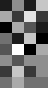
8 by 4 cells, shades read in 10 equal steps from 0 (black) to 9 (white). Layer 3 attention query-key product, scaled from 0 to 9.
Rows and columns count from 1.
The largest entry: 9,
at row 5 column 2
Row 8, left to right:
4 6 4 4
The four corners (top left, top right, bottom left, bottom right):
1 7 4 4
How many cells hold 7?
3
